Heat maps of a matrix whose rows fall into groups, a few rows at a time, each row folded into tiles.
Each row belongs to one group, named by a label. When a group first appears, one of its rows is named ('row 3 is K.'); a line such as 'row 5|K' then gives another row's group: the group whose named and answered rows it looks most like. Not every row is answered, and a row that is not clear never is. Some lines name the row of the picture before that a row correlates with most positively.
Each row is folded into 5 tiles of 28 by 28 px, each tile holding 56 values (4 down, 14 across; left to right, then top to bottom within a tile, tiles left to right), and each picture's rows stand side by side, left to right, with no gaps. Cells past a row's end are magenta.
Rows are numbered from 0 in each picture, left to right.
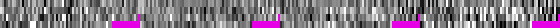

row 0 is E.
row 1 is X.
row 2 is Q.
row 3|Q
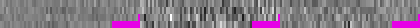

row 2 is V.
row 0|X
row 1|X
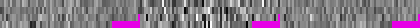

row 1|V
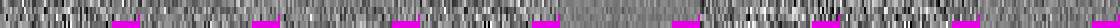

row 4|X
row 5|Q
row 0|V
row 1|V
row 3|V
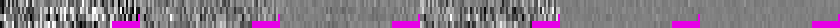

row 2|X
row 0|Q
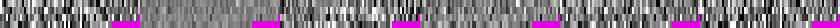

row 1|V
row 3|V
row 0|E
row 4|E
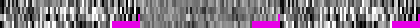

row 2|Q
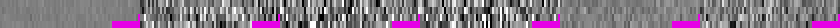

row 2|E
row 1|Q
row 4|V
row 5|V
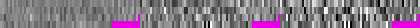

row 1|V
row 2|E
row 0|X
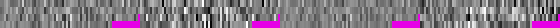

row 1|E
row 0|V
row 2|V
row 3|Q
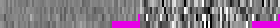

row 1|E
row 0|X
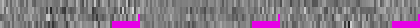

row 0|X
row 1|X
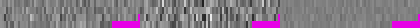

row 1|V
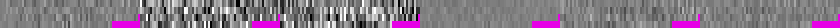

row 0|V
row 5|X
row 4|X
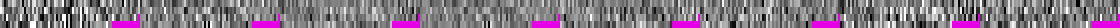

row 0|E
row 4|X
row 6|Q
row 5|V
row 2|Q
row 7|E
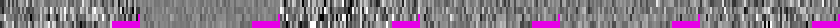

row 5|V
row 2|E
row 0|Q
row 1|X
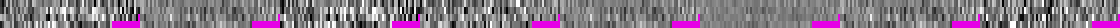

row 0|Q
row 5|X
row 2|Q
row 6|X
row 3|V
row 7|E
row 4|X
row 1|X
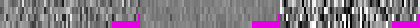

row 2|E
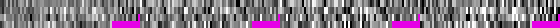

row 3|Q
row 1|E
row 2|E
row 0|Q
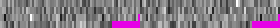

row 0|X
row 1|V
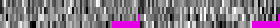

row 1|Q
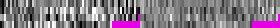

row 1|X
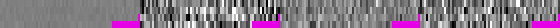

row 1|Q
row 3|V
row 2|V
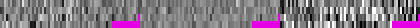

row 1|V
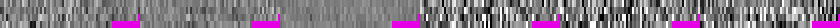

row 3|E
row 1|X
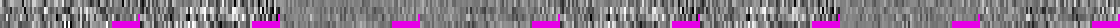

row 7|X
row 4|Q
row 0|E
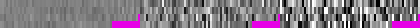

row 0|X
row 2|E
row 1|V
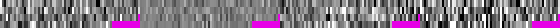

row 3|E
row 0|E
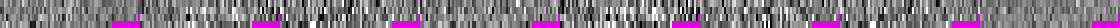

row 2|E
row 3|V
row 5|E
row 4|Q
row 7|V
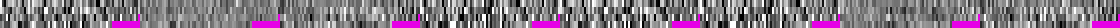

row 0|E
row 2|Q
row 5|E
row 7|Q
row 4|E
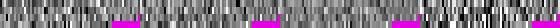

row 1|E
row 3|E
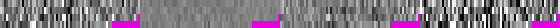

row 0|E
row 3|E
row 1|V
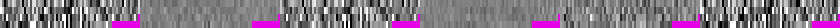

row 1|V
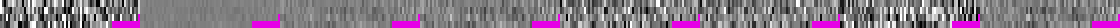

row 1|X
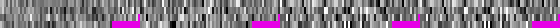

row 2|E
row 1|V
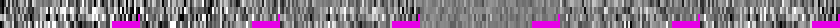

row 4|E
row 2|Q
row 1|E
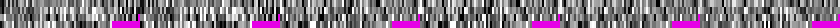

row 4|E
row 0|Q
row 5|E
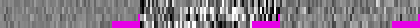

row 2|V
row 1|Q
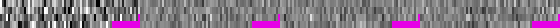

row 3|X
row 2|X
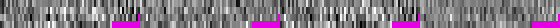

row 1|E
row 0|Q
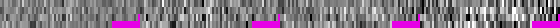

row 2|Q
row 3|Q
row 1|V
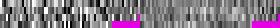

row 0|E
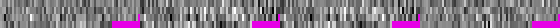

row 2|Q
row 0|X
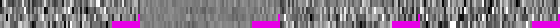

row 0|V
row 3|E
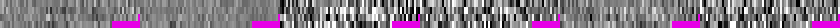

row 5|E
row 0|X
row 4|Q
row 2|Q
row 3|E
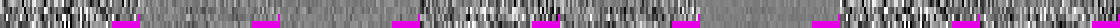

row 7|Q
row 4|X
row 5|X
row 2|V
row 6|E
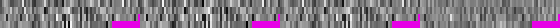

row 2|V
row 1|V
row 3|X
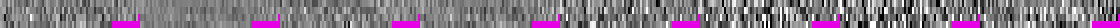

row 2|V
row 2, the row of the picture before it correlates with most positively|0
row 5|E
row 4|E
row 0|X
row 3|X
